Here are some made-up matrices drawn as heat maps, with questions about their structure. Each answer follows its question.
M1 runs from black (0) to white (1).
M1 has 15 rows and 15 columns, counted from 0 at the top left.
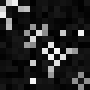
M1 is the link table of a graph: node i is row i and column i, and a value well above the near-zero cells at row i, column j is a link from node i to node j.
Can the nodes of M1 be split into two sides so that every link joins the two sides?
no
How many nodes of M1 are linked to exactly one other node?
5
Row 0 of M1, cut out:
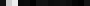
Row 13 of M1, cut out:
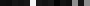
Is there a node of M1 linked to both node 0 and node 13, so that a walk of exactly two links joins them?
no
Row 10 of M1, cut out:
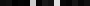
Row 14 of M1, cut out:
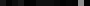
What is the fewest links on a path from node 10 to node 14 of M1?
3
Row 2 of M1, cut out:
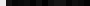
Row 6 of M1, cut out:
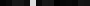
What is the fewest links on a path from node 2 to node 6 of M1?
5
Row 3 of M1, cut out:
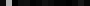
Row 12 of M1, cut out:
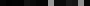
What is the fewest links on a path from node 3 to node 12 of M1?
5
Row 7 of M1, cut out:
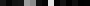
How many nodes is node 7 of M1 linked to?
3
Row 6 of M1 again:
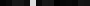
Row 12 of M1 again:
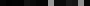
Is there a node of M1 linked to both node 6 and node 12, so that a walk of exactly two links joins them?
no
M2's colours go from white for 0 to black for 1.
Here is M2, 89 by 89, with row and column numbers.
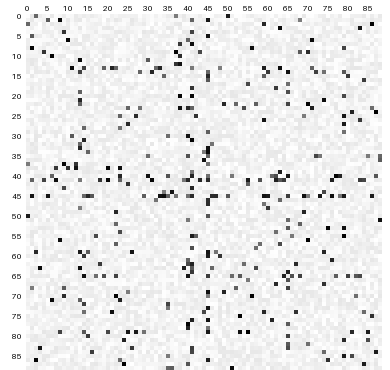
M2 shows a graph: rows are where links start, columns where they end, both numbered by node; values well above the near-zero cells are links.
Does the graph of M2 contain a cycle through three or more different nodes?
yes
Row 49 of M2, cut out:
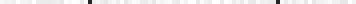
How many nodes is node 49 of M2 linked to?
2
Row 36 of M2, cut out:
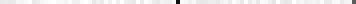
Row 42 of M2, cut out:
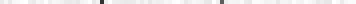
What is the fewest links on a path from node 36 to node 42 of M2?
6
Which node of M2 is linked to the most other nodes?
node 45
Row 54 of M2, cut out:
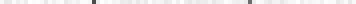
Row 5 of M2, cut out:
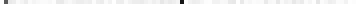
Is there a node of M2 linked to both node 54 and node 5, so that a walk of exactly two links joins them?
no
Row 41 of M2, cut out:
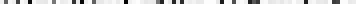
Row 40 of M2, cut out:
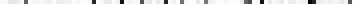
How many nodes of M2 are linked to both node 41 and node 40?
3
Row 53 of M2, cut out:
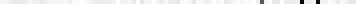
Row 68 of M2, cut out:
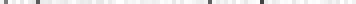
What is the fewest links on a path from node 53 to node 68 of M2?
2
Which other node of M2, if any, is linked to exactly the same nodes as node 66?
node 17
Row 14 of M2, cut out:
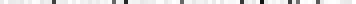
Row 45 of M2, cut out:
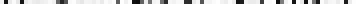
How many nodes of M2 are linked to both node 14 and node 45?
3
